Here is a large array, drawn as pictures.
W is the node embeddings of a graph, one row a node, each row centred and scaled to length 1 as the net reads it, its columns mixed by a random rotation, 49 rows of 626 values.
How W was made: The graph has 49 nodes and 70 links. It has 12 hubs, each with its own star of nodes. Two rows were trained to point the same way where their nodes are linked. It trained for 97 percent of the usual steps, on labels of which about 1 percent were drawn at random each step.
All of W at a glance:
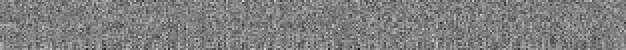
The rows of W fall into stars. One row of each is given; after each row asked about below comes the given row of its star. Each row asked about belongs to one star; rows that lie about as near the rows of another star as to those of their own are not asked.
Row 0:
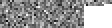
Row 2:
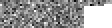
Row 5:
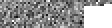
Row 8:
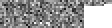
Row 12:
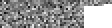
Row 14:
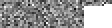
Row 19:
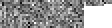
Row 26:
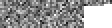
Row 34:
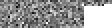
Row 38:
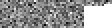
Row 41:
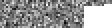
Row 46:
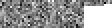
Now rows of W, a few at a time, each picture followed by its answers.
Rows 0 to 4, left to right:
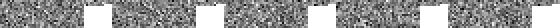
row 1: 0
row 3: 46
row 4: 41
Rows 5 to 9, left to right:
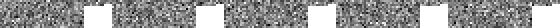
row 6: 14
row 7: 38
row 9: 34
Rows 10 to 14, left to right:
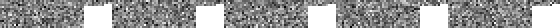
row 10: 2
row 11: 38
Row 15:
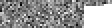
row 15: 46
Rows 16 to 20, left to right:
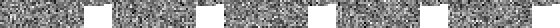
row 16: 34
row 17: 19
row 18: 12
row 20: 19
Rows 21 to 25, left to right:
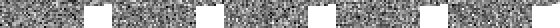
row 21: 12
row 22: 5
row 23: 26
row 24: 5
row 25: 8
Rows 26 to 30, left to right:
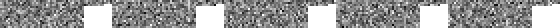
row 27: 5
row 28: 12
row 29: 2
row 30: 14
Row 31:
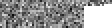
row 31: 41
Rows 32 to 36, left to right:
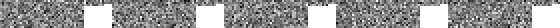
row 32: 19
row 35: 0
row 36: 12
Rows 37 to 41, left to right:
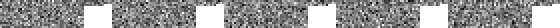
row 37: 46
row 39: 2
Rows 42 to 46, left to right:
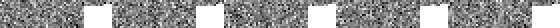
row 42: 46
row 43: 26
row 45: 26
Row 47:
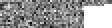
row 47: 14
